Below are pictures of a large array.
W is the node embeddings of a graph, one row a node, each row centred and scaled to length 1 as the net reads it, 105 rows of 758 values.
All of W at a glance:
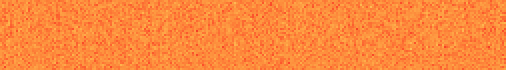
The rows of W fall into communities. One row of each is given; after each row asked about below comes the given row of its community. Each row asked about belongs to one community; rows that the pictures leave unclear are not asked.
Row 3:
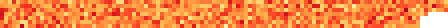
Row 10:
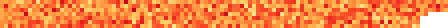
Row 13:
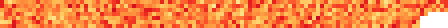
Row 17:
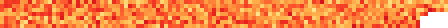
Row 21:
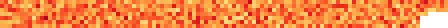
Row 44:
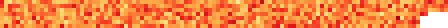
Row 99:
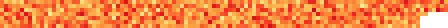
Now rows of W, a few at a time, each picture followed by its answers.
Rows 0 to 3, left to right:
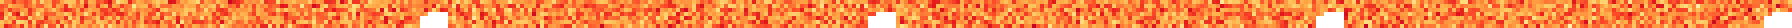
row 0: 3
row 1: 44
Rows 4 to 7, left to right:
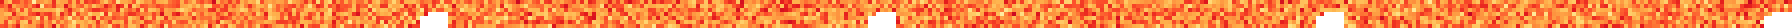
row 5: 99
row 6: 10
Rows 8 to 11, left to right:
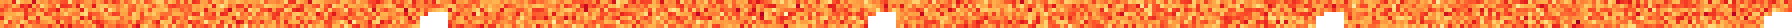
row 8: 10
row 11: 21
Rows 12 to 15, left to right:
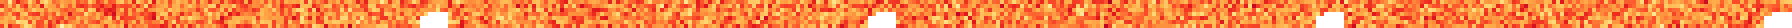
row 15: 10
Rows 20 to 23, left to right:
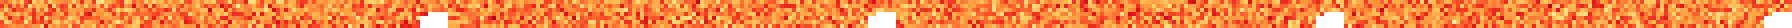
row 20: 44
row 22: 3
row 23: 13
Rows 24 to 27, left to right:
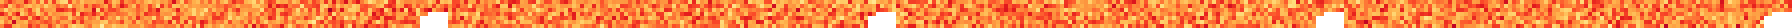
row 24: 3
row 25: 17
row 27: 13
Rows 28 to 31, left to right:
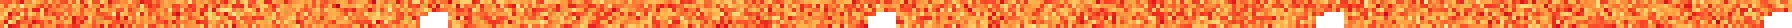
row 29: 44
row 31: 17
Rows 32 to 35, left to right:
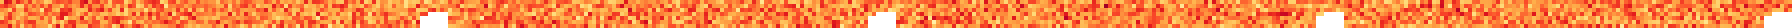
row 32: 17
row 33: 21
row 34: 21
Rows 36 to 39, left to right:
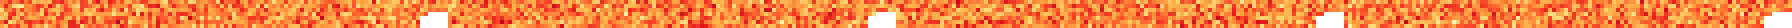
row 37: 21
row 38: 10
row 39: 44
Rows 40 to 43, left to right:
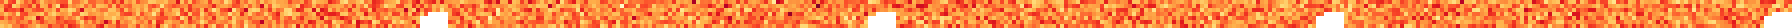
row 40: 10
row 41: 13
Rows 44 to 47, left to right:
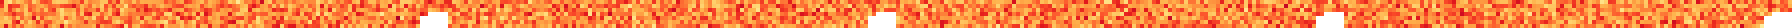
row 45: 99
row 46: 44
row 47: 3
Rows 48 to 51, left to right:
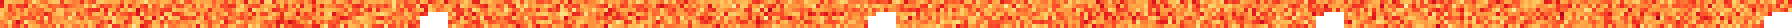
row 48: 44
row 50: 10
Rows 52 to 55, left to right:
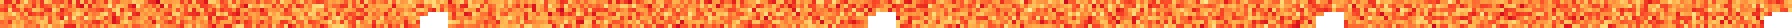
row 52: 17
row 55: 44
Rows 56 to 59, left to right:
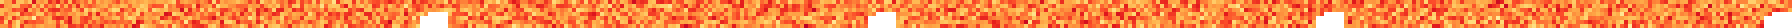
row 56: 10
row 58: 10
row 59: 17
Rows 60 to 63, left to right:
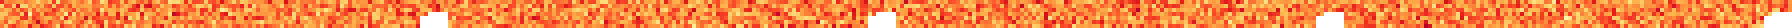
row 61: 10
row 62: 3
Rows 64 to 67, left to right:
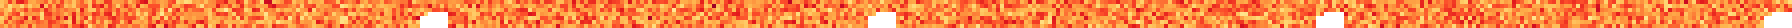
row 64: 3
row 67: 3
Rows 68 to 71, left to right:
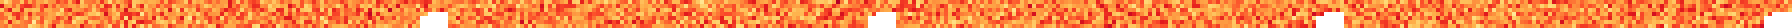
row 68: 99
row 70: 17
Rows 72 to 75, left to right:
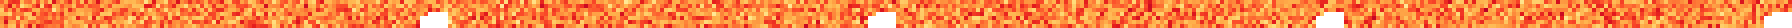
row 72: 17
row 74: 13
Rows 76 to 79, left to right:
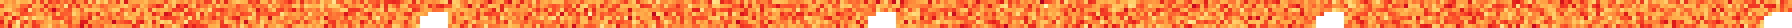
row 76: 10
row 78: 10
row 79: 3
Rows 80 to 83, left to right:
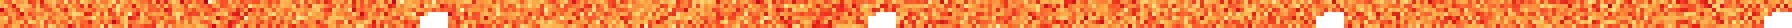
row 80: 44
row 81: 3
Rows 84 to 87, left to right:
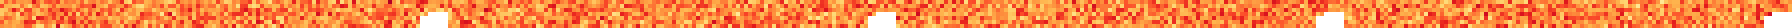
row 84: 21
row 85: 13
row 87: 44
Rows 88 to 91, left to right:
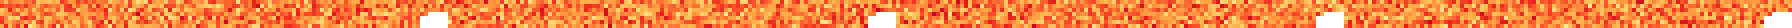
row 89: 17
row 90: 17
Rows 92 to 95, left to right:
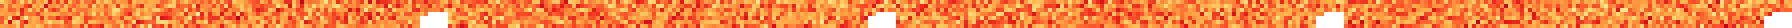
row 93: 13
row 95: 17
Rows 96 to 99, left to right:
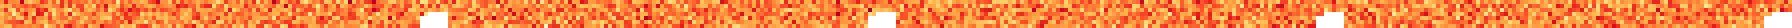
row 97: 21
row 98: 44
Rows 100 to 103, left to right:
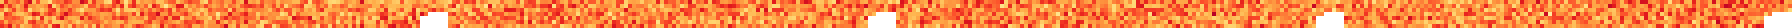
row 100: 17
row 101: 3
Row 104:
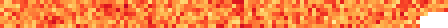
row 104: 3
